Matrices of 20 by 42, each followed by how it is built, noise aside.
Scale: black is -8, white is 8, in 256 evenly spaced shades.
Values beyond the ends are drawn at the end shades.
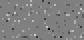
sparse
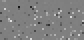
sparse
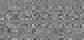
low rank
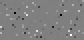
sparse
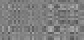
low rank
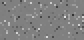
sparse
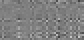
low rank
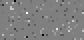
sparse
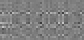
low rank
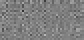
low rank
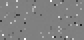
sparse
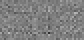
low rank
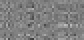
low rank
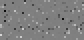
sparse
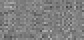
low rank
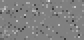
sparse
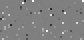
sparse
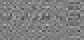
low rank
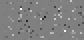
sparse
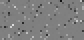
sparse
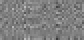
low rank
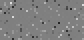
sparse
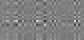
low rank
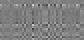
low rank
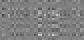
low rank
